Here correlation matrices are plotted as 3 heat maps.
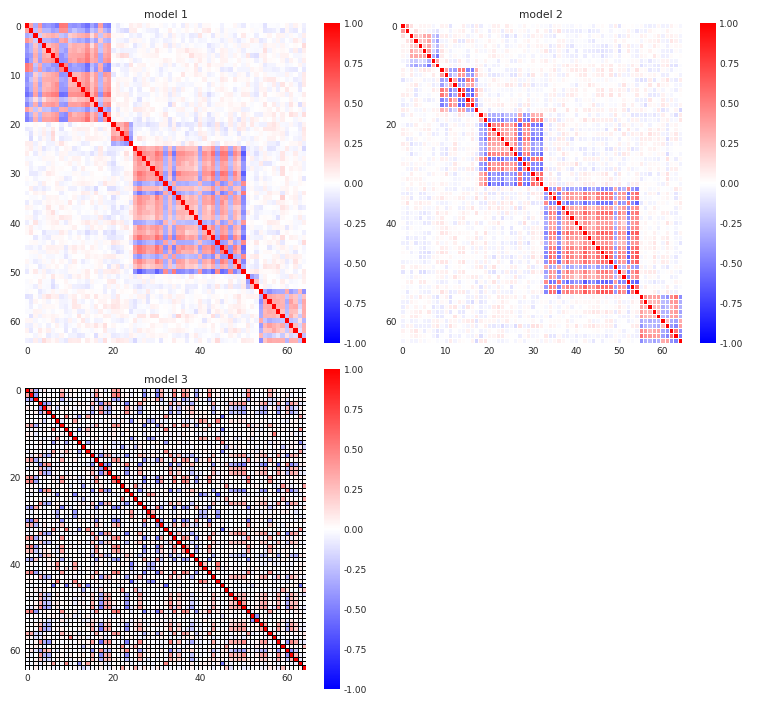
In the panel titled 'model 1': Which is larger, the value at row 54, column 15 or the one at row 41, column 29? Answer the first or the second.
the second
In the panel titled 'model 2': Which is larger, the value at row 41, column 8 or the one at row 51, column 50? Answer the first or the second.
the second
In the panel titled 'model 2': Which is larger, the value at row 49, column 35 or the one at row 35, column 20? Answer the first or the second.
the second
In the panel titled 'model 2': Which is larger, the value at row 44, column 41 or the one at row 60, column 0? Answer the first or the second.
the first
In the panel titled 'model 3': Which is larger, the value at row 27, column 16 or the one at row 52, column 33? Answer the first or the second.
the second
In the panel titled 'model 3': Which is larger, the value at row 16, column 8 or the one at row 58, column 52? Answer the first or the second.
the first
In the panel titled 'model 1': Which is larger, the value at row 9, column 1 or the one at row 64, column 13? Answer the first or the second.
the first
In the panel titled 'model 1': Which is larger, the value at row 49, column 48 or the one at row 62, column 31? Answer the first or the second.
the first
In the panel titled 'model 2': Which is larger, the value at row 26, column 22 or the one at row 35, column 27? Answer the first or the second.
the first
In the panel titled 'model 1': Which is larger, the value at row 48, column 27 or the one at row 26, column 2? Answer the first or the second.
the first
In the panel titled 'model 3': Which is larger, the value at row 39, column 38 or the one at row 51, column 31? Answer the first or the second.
the second
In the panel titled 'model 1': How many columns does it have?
65
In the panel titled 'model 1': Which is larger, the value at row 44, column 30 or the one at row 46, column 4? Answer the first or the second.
the second
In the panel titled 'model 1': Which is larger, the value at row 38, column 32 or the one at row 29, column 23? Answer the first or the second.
the second
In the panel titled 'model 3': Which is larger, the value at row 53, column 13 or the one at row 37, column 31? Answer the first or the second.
the second
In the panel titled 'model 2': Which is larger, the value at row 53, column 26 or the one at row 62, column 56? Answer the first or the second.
the second
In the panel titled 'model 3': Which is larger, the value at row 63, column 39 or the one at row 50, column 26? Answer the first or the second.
the second
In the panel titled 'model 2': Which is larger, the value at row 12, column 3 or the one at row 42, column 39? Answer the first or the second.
the second
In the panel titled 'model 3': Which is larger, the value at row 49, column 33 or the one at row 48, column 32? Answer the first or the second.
the first
